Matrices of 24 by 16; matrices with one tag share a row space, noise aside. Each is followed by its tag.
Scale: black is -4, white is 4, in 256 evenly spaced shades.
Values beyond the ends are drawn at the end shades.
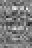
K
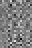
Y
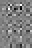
Y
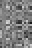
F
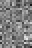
F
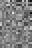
F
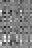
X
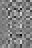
Y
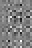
Y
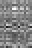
K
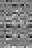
K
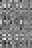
X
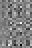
Y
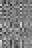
X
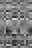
K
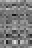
K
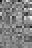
F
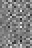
Y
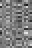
F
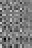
X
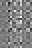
Y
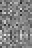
X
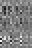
X
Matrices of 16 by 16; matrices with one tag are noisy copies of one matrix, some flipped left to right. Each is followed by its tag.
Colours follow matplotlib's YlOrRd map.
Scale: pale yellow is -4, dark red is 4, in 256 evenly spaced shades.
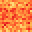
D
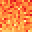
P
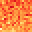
P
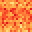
D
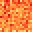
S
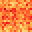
D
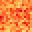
D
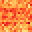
D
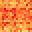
D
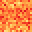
D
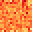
S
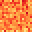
S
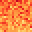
P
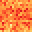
D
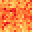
D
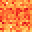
D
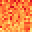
P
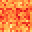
D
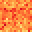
D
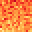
P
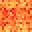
D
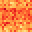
D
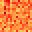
S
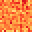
S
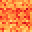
D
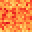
D
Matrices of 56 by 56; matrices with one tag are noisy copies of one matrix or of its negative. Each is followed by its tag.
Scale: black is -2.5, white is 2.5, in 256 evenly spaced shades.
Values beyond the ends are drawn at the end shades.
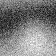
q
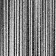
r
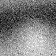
q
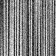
r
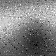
q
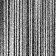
r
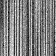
r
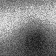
q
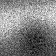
q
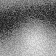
q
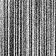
r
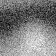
q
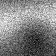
q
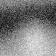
q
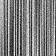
r
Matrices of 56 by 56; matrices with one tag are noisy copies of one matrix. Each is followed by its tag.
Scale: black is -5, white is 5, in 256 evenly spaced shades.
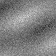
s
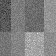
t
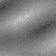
s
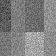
t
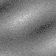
s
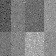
t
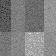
t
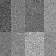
t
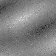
s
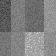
t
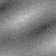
s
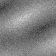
s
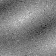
s
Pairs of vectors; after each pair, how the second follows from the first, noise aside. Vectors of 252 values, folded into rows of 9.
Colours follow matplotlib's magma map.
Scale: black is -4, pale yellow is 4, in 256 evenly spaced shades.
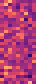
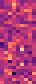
shuffled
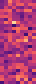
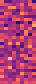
shuffled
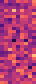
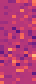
partly zeroed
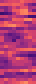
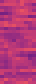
shrunk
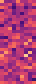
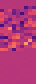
partly zeroed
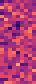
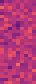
shrunk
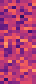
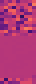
partly zeroed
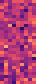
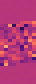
partly zeroed
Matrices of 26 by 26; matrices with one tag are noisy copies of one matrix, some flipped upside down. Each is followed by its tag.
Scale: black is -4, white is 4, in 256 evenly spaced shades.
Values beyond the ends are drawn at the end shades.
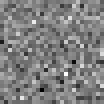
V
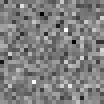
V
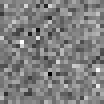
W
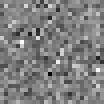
W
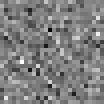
W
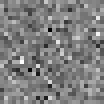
W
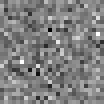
W
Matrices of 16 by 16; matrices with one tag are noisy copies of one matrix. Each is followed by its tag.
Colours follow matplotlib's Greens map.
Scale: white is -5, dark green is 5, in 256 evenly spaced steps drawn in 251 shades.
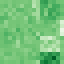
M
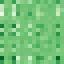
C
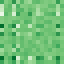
C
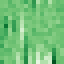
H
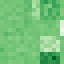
M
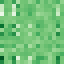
C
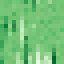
H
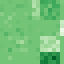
M
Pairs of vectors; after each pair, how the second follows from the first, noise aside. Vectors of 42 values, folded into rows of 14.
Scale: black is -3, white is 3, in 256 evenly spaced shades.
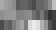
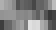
copied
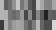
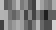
copied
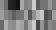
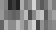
copied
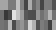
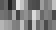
wrapped around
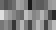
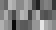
wrapped around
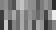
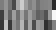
copied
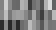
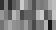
wrapped around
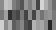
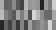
wrapped around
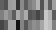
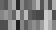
copied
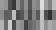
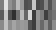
wrapped around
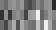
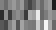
copied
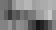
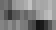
copied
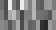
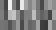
copied
